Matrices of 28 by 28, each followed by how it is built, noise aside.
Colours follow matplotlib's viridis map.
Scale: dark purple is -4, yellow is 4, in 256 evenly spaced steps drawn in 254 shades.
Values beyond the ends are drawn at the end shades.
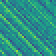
Toeplitz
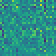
low rank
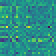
low rank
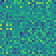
low rank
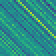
Toeplitz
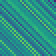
Toeplitz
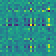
low rank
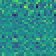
low rank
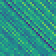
Toeplitz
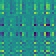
low rank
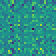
low rank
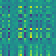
low rank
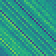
Toeplitz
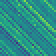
Toeplitz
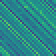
Toeplitz
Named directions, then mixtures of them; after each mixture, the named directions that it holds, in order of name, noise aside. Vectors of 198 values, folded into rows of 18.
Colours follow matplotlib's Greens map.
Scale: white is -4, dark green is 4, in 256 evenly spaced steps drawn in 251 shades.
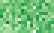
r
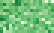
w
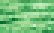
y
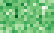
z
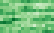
y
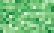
r, w, y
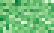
w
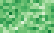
w, y, z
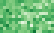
r, w, y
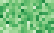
r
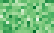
r, w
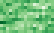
y, z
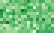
r, y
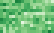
w, y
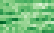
y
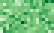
w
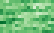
y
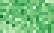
r, w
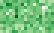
z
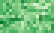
r, y, z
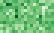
z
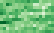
y, z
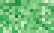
w, z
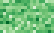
r, w, y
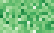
r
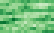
y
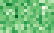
z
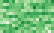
r, w, y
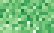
r
